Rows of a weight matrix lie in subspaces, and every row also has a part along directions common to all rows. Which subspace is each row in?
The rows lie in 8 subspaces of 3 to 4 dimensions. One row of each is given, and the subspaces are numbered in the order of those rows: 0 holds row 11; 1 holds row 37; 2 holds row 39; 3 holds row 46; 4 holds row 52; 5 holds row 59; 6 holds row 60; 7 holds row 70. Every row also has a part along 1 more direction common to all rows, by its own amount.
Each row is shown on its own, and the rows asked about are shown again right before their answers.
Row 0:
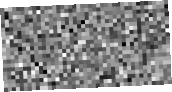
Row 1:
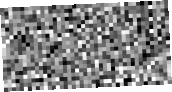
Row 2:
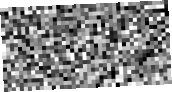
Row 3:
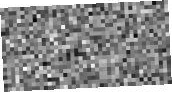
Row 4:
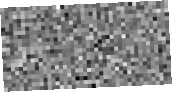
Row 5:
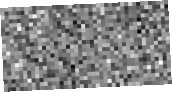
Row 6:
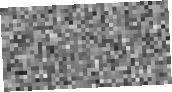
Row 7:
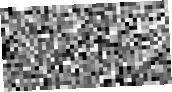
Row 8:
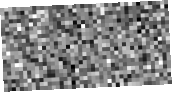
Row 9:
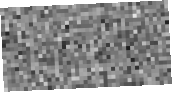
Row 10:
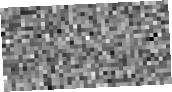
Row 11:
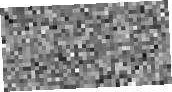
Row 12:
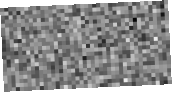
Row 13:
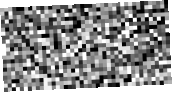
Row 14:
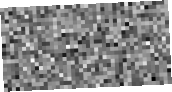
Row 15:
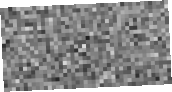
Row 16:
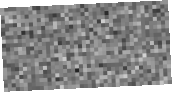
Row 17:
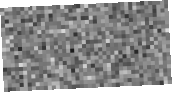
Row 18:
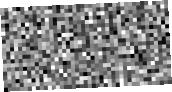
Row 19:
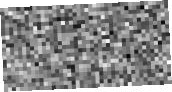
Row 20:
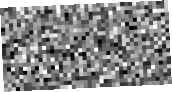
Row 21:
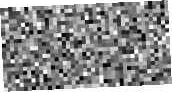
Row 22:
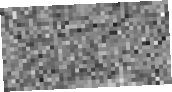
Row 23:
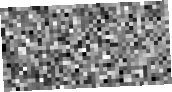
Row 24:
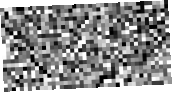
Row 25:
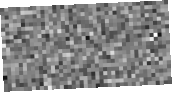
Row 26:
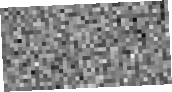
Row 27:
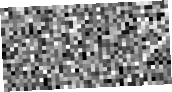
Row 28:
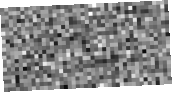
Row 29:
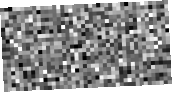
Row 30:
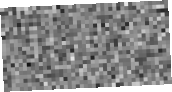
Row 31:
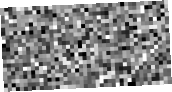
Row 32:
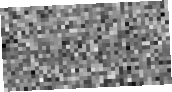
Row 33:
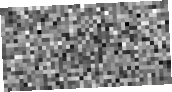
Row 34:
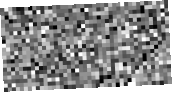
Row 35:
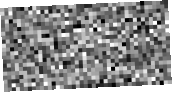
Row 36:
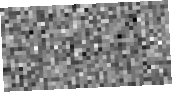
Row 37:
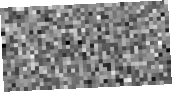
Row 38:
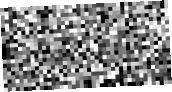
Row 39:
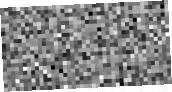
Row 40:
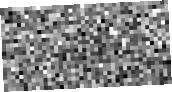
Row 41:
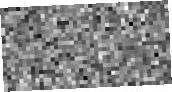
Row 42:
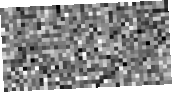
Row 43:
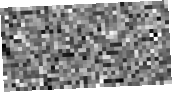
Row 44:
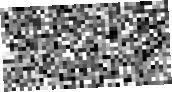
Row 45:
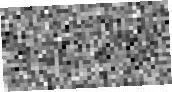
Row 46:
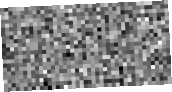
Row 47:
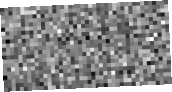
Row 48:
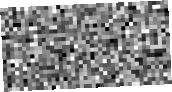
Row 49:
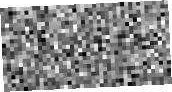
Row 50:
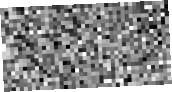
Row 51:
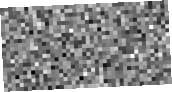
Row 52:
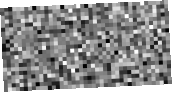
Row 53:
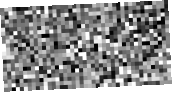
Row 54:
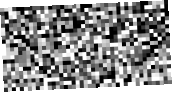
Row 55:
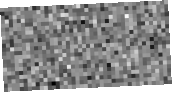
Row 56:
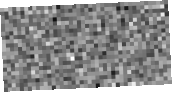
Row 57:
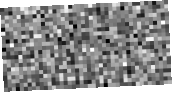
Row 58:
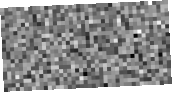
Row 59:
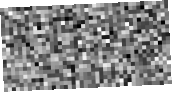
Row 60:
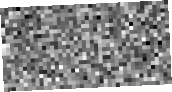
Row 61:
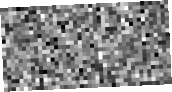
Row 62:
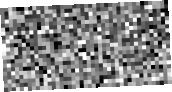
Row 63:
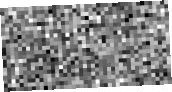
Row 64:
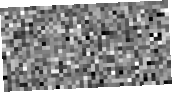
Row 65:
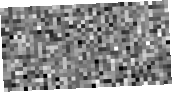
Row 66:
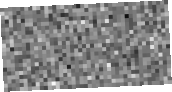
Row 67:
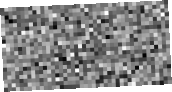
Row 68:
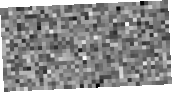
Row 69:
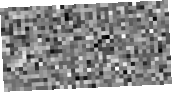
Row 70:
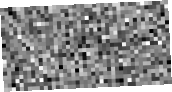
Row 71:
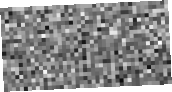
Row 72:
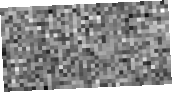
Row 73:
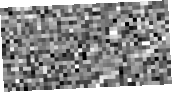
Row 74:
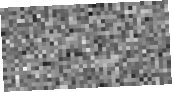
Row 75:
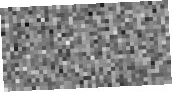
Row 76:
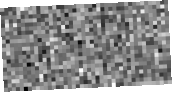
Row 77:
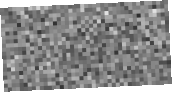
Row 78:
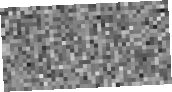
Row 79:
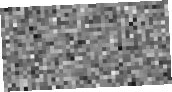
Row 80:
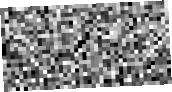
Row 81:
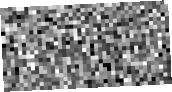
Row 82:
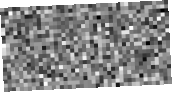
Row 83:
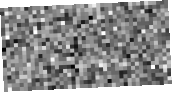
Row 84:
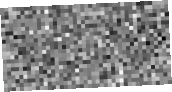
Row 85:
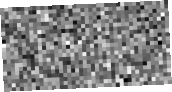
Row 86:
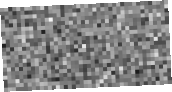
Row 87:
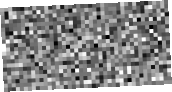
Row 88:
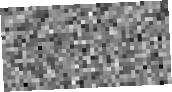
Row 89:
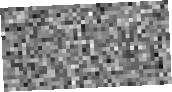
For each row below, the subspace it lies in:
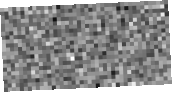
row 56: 6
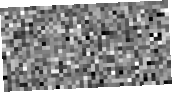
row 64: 3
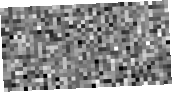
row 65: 5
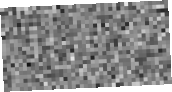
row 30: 6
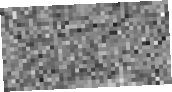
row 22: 7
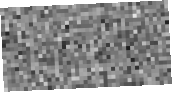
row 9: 7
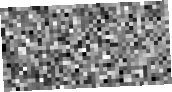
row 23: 0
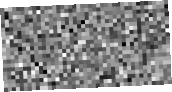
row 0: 4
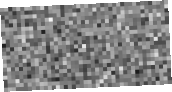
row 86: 3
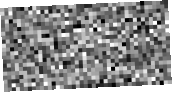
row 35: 7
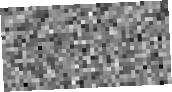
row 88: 1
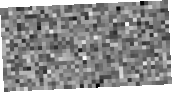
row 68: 1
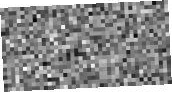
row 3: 2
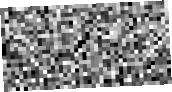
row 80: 0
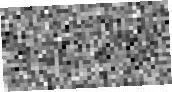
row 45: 7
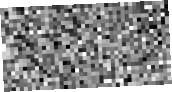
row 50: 1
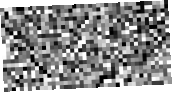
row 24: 4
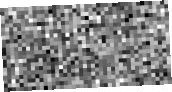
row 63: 7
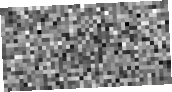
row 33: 0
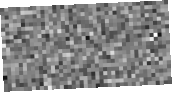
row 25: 3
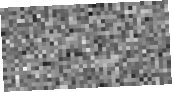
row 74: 2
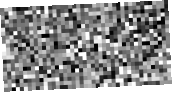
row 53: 2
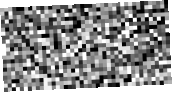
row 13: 7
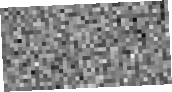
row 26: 2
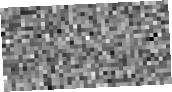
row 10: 3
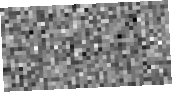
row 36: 4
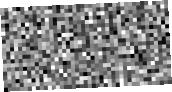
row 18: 2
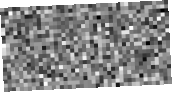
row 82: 6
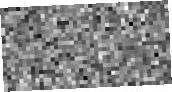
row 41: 6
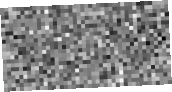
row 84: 7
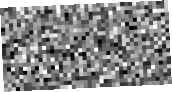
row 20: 5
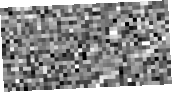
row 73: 1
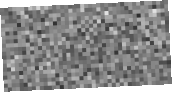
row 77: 0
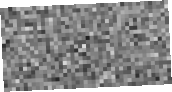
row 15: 3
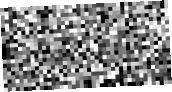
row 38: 7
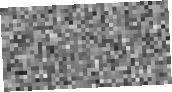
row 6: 5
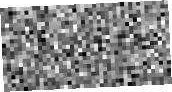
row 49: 4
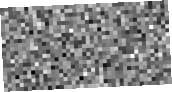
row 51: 2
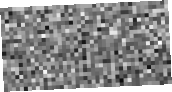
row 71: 0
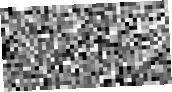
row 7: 2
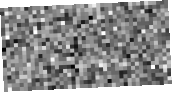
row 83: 5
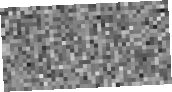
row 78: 6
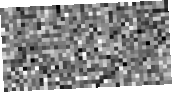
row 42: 5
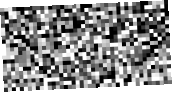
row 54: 4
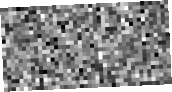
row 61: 6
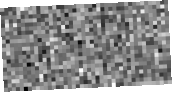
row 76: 6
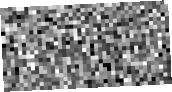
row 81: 1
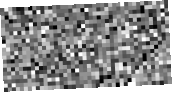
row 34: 0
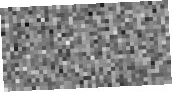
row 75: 2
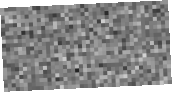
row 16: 0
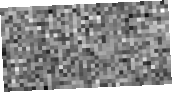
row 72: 7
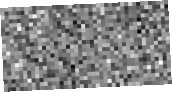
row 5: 1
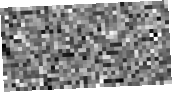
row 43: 3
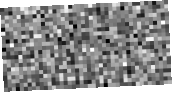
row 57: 3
